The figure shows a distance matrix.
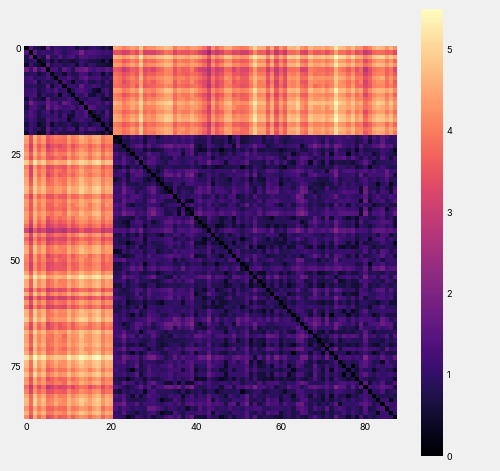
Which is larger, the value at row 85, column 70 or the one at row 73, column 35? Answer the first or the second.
the second
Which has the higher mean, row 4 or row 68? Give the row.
4
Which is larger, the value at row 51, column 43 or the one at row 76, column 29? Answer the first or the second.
the second
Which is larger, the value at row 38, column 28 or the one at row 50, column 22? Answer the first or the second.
the second
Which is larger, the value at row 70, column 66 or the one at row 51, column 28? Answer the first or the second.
the first
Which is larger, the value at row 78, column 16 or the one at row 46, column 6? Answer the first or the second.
the first
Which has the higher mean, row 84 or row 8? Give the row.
8
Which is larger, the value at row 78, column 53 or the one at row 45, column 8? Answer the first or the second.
the second
